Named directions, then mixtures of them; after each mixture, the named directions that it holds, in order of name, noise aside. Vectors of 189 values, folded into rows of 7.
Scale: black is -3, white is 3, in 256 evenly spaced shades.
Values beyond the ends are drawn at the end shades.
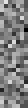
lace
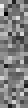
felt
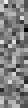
lace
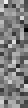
lace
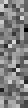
lace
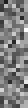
lace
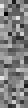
felt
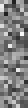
felt, lace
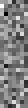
felt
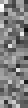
felt, lace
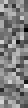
lace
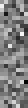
felt, lace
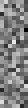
lace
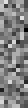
lace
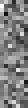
felt, lace
